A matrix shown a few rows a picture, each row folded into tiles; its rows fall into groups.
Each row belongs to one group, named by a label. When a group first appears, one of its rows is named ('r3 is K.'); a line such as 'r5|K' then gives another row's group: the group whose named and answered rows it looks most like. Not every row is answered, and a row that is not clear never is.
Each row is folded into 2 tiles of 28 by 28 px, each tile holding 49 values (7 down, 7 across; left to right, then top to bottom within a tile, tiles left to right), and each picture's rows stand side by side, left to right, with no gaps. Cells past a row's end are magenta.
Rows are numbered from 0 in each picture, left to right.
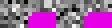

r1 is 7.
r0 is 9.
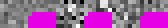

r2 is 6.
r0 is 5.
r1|9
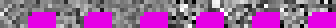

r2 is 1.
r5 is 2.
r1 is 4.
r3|9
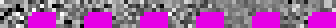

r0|7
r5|9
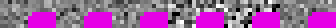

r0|9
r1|7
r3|5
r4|2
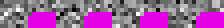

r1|7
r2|4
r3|9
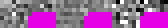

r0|6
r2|5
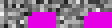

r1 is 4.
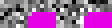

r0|7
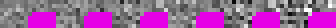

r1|4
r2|9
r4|9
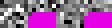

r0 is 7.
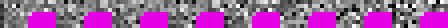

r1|9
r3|9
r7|4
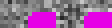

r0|9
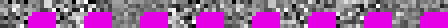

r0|9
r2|6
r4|9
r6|6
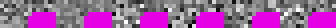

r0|4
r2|1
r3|2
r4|9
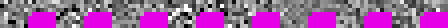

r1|7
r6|4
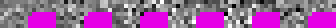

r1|9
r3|1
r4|1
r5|7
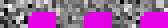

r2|9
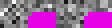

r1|9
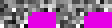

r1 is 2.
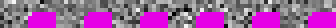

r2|2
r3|7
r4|2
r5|9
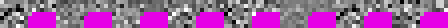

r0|7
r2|1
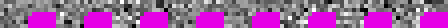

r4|4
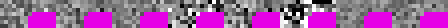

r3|2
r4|4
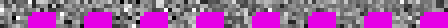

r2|9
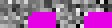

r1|2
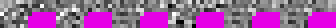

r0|6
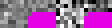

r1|1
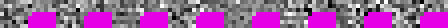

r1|4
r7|1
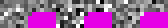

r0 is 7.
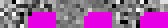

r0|6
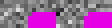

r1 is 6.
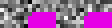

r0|1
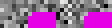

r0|2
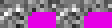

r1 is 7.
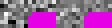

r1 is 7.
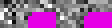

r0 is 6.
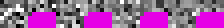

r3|4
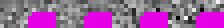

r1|1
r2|4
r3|2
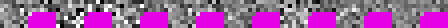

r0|2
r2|1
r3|2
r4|1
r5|1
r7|2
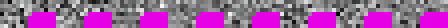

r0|4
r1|4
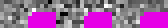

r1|5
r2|1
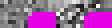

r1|6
